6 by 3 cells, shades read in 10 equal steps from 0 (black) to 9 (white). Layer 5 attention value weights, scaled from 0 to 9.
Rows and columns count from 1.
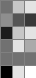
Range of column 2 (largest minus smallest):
5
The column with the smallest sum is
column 1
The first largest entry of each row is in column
3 1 3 2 1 3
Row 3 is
1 7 8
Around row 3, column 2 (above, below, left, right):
3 8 1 8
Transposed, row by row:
4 5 1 4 4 0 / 7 3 7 8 4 8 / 8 2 8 6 4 9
